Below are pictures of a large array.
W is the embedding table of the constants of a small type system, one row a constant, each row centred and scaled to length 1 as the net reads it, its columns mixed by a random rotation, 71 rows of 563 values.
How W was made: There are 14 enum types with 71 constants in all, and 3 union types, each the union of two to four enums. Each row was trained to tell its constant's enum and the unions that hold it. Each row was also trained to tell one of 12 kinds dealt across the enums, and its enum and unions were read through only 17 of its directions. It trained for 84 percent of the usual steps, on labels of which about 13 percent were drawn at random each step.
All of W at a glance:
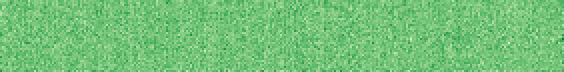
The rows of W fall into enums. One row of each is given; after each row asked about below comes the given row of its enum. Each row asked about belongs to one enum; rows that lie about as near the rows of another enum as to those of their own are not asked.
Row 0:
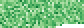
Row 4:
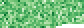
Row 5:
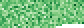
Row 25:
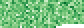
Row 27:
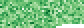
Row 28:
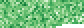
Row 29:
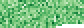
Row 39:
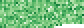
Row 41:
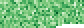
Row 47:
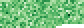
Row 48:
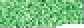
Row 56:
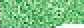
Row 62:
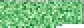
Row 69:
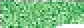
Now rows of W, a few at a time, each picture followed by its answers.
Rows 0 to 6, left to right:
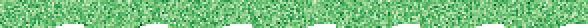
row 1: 4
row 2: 29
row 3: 5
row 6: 29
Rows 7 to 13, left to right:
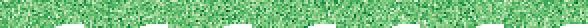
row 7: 5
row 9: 48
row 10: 28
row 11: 27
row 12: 4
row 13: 47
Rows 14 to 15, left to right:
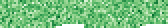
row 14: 29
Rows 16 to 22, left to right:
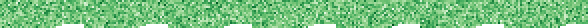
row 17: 0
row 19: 5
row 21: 47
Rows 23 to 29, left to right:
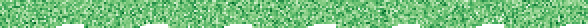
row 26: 29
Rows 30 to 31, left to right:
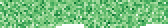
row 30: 48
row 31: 28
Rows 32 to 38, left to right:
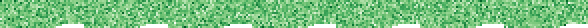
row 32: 39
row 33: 5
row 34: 29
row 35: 69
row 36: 48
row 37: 0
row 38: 28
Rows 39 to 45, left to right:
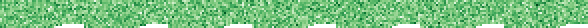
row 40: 28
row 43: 27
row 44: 69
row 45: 47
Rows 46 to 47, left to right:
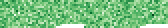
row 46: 5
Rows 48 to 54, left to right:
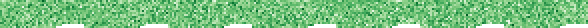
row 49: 4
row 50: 25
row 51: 56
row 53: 4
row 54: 4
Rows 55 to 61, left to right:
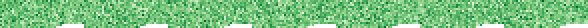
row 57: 27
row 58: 48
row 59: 62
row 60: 0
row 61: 69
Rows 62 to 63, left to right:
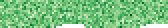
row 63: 69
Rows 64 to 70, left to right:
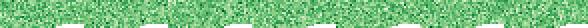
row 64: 69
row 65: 47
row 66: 47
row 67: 41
